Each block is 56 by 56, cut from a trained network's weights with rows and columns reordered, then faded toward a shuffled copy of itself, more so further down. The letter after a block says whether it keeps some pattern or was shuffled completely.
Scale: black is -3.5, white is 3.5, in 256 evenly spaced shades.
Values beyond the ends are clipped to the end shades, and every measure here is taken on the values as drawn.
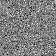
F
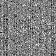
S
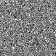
F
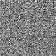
S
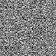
S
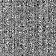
S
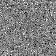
F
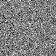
F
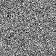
S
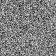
F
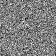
F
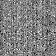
S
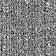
S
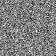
S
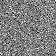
F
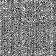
S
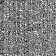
S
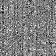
S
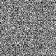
S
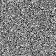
F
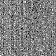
S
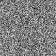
S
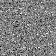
F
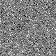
F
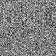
S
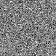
S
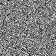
F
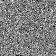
F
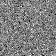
F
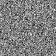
S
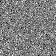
F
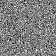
F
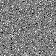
F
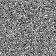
F
